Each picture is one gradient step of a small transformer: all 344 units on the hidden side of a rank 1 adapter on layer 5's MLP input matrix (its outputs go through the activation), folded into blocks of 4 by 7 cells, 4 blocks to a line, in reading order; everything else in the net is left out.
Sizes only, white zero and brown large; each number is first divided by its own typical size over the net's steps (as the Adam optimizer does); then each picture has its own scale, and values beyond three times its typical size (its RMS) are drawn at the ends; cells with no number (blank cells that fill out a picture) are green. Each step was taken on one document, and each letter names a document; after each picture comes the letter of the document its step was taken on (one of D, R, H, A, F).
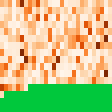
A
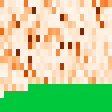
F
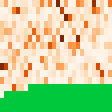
F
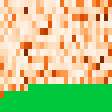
A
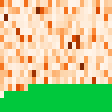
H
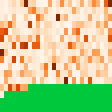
H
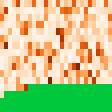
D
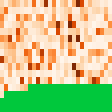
D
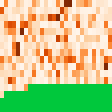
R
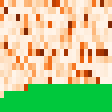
D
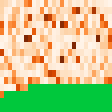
R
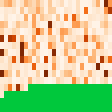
H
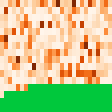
D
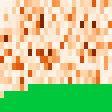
D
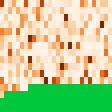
F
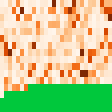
D
